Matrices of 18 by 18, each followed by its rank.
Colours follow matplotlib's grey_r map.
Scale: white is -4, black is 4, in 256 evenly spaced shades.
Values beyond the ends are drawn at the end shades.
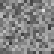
full rank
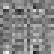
three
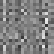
three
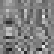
three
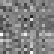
three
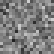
full rank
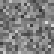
full rank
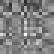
three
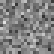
full rank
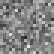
full rank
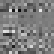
three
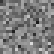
full rank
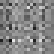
three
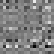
three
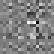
three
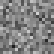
full rank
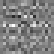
three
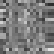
three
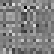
three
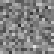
full rank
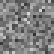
full rank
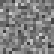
full rank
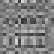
three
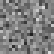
full rank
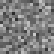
full rank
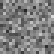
full rank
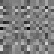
three
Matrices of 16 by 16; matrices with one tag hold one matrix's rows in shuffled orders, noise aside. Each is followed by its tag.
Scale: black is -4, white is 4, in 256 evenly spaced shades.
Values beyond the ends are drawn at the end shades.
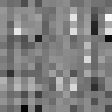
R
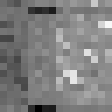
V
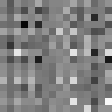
R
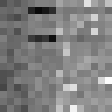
V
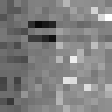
V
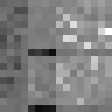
V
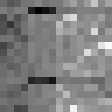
V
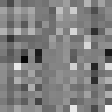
R
